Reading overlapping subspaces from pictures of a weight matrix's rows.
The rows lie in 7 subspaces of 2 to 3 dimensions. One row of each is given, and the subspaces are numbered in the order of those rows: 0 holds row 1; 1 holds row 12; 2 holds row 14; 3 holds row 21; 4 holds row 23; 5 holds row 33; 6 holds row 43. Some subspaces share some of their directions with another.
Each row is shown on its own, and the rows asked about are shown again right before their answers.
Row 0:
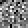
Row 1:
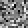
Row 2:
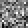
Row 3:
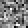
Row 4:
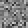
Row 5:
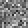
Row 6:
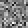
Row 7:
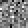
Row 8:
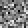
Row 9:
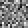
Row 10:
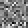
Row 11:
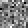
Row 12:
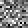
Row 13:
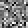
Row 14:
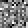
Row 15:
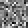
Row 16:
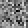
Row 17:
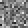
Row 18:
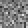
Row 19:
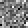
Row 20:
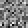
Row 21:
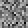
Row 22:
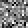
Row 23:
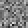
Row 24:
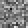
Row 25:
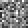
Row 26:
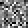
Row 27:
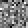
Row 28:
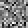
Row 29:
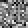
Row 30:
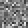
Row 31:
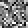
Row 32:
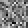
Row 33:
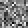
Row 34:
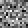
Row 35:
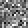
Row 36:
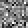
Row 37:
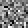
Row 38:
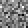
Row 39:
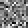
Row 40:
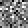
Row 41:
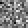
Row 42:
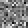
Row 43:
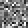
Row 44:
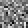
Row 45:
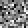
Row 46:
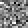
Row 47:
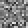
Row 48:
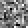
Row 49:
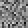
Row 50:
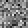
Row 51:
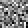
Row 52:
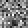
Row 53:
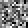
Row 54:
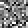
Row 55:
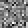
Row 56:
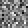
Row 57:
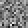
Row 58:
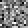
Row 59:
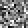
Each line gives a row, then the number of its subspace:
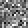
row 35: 6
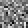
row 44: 0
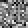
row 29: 4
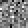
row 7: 2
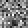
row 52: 6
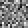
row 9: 3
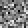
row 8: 0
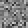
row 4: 6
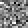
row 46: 1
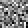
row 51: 0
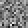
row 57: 4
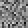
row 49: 3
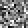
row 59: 0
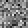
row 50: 6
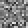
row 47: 5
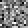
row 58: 3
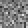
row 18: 0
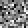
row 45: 0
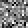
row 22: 2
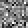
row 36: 2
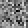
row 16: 1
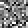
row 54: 1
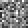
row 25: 2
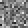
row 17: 3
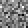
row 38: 0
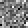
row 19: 3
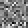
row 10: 1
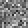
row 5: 6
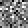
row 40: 4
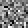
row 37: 0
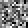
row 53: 3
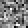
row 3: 5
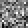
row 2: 2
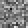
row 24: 5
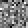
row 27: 2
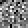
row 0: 4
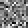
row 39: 1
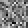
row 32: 6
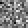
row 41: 1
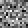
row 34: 1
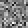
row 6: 5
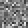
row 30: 6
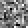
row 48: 5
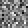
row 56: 3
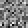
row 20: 4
